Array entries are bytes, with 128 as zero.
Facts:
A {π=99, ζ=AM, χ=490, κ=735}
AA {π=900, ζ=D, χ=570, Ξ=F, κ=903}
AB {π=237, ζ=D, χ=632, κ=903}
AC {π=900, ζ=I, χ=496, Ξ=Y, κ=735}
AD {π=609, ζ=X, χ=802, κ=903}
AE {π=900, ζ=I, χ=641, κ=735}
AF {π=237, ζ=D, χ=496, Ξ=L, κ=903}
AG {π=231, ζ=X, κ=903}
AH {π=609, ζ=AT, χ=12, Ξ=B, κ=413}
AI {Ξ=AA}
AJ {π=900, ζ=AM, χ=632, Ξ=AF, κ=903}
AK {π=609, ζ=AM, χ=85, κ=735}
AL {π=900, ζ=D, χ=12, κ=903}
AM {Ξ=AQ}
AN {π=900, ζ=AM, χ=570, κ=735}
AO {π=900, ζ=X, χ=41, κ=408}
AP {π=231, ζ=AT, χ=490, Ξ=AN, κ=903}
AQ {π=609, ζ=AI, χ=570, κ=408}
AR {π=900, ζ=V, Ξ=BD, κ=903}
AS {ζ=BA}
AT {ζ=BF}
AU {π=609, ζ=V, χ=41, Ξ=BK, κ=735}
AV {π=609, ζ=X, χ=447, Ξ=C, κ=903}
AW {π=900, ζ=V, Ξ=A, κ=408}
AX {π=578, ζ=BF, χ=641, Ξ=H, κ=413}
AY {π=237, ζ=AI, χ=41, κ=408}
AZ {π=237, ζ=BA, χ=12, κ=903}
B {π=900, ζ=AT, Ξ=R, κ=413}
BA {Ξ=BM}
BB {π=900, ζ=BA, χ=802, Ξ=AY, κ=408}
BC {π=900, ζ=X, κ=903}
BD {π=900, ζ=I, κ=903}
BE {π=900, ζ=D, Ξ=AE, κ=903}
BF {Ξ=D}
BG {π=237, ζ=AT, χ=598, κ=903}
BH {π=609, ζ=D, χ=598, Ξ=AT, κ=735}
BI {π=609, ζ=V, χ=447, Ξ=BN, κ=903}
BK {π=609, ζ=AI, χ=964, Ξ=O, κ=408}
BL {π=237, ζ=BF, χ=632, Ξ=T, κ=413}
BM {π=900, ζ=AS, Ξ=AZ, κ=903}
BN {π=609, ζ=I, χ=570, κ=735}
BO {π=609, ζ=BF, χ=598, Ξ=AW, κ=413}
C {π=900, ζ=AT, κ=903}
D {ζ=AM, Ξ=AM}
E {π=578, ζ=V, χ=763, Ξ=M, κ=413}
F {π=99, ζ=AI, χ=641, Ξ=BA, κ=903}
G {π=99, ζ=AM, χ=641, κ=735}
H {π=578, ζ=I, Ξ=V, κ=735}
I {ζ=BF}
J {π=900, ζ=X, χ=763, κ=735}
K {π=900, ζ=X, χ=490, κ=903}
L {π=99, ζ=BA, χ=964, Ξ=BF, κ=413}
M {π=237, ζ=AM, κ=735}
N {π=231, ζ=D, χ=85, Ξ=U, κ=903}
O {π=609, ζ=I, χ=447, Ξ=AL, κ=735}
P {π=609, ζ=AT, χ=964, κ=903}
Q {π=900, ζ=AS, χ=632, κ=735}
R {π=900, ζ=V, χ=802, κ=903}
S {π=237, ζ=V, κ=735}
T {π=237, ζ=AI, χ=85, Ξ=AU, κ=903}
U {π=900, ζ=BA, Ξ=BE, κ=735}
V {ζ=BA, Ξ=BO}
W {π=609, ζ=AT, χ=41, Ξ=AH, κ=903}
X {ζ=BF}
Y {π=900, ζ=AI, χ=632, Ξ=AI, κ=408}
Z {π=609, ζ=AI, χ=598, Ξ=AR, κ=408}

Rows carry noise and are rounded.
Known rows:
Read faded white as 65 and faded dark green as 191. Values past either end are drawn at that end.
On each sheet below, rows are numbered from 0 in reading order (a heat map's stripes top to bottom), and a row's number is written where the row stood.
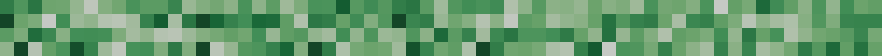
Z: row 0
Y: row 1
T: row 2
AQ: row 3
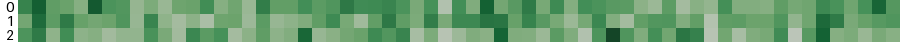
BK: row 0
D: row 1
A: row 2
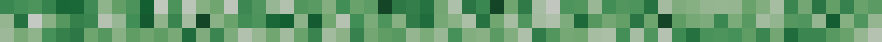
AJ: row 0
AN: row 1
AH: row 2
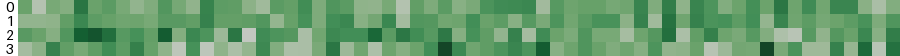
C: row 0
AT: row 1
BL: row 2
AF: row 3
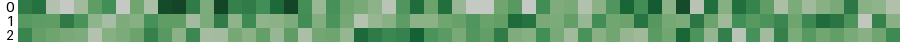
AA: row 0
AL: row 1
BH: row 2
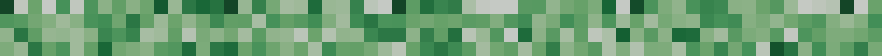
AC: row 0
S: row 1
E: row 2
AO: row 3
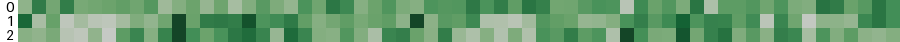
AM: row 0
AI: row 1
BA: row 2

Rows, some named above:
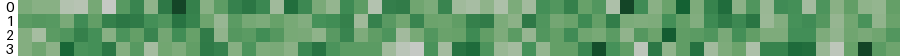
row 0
BA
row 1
I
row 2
X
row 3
O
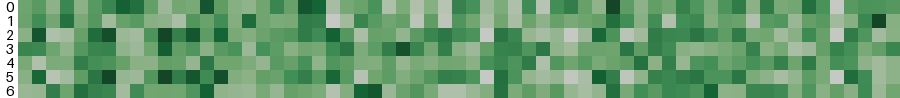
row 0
AE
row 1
G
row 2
BN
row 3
AB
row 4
C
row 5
BN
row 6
AP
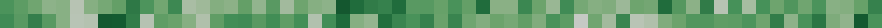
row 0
BH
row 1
BB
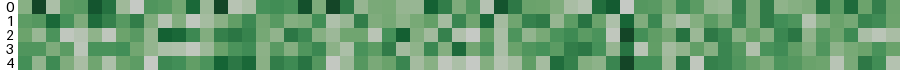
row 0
AQ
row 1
N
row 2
BM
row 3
AK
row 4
F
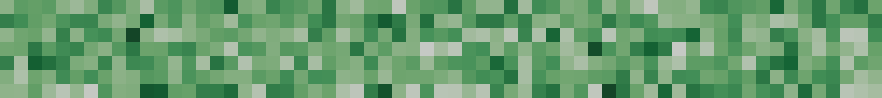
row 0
AY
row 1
AB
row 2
J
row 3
K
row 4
AD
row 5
C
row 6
AZ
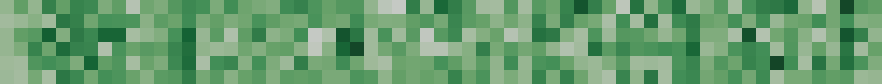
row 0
O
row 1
B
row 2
AX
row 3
AP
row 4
W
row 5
B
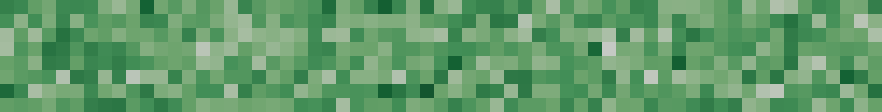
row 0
AB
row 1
BD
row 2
AH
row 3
BF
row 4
H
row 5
BI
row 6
Q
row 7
I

